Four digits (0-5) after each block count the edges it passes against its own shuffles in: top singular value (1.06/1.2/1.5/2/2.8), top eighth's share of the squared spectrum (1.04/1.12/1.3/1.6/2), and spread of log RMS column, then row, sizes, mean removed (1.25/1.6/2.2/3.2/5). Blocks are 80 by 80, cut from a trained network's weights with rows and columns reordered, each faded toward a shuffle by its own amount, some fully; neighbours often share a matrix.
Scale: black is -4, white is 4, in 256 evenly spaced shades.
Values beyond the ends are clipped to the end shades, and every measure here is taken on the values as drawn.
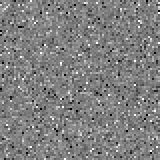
0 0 0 0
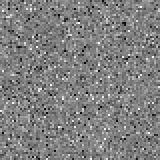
0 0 0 0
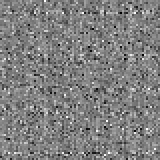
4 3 0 2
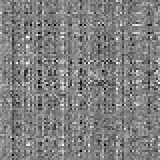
4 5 3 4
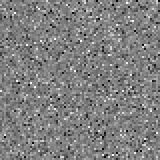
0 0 0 0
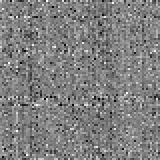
3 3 1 2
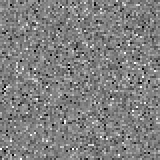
0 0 0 0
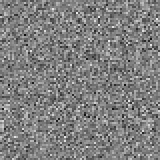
3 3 1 1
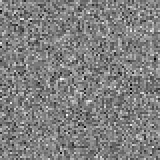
3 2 1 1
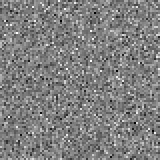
0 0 0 0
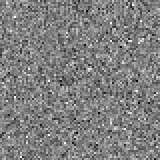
2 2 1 0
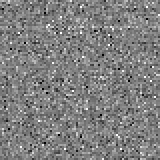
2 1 0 0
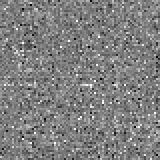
3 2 1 1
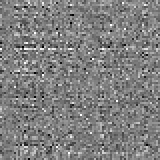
4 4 3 2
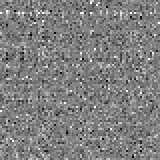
3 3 2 1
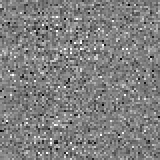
3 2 2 1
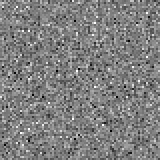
1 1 0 0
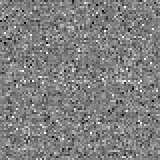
2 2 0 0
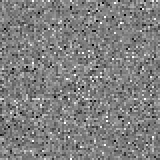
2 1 0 0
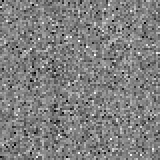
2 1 0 0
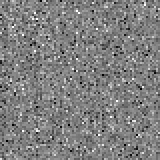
1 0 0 0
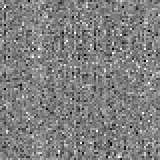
3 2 1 1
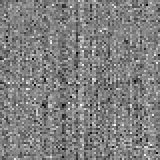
4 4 2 2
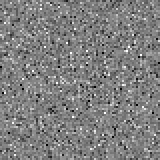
1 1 0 0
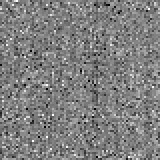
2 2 0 1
